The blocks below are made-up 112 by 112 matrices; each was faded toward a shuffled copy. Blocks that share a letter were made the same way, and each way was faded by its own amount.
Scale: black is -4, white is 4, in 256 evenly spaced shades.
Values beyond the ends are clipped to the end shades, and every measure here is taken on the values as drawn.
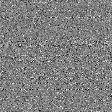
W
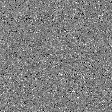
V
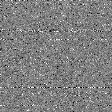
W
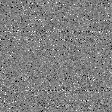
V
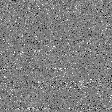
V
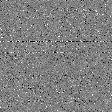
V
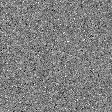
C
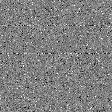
V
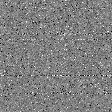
V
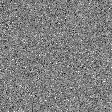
C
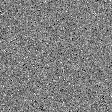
C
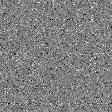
V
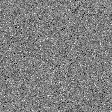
C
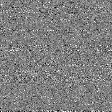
W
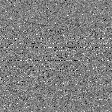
W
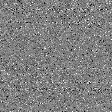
V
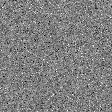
C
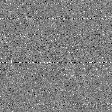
W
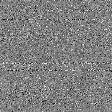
W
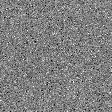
C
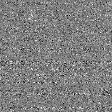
W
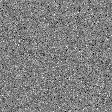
C
